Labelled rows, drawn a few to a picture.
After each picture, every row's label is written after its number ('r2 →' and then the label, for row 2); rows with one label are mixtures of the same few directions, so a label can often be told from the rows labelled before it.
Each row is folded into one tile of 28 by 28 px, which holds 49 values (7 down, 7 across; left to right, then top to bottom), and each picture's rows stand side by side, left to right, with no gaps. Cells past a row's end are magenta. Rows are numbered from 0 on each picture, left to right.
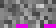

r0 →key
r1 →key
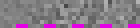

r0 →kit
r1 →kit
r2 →key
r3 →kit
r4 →kit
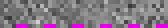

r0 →kit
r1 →key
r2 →kit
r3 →kit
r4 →kit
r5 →key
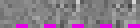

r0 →key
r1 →kit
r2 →kit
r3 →kit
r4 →kit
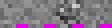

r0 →key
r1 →key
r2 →kit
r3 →key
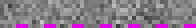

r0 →key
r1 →kit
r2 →key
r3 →kit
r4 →key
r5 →kit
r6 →key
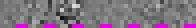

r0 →kit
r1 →kit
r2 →kit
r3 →kit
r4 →key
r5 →kit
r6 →key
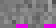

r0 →kit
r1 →kit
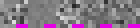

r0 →kit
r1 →key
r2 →kit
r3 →kit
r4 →key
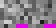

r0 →key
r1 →kit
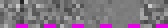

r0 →kit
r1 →key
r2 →key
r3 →kit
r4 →key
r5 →key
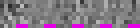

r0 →key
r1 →kit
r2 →kit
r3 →kit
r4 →kit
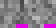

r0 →kit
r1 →kit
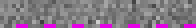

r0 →key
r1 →kit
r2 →key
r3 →kit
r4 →kit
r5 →key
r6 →kit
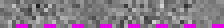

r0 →key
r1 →key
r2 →kit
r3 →kit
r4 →key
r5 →kit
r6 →kit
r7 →kit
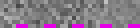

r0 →kit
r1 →key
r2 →key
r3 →kit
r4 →kit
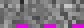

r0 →kit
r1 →kit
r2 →key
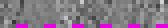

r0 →kit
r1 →key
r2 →kit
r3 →kit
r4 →kit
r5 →kit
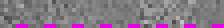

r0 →kit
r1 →kit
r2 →key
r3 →kit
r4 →key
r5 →key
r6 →kit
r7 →kit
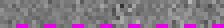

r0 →key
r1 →kit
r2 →kit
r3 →kit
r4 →key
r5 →key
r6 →kit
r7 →key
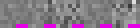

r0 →key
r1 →kit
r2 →key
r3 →key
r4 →kit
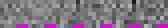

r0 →key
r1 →key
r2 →kit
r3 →key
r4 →kit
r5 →key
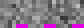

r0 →key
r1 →kit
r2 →kit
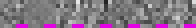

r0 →kit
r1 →kit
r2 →kit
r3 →kit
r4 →kit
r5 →key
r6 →kit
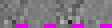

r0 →kit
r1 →key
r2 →kit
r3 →kit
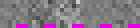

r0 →key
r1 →kit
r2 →kit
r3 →key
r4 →key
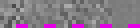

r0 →key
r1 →key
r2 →key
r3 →key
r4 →kit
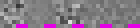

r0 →kit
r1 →kit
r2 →kit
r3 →key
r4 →key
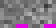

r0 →key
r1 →kit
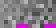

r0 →kit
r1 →key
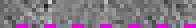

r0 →kit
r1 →kit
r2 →kit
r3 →kit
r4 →key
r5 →kit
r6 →key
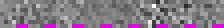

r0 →kit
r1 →key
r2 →kit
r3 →key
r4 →key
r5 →key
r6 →kit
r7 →key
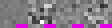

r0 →kit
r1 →kit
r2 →kit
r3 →kit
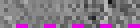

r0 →kit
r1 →key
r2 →key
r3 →kit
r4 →key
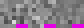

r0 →kit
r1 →kit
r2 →kit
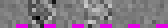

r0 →key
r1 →kit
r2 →key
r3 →key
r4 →kit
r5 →kit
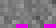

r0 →kit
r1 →kit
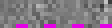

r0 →key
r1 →key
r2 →kit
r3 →kit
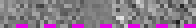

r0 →key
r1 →key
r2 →key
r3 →key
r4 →kit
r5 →key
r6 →key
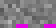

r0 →key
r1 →kit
